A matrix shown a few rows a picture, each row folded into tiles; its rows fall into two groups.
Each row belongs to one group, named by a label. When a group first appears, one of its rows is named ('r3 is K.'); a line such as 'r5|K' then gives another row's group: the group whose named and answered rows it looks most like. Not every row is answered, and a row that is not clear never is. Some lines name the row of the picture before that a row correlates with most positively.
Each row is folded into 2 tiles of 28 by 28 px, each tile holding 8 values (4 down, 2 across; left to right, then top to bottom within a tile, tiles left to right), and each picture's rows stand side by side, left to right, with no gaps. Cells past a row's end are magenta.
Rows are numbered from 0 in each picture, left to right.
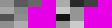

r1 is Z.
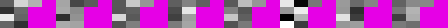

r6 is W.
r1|Z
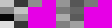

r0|Z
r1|W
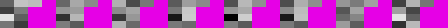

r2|Z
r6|Z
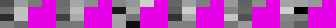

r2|Z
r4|W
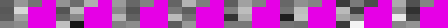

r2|W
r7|W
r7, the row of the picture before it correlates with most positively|4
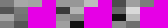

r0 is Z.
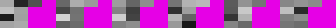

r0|Z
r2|W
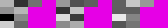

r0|Z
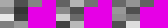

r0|W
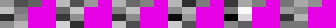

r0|Z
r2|Z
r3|Z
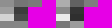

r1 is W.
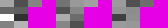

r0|W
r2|Z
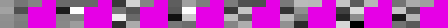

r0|W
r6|Z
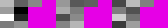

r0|W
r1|Z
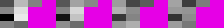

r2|Z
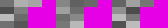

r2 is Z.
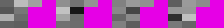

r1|W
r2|W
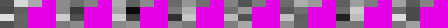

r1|W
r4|W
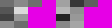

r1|Z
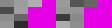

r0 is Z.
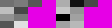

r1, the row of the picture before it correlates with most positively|1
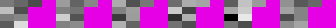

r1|W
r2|Z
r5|Z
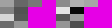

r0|W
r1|W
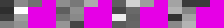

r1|Z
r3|Z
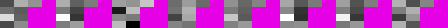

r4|W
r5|W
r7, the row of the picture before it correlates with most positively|1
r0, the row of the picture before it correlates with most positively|2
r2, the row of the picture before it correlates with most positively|1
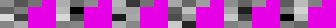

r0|W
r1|W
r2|Z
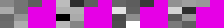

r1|Z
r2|Z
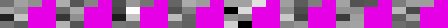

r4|Z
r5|W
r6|Z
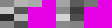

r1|W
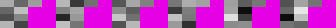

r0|Z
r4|W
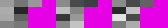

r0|W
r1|Z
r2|W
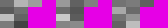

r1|W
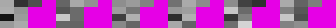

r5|W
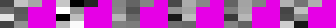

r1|Z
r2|W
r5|Z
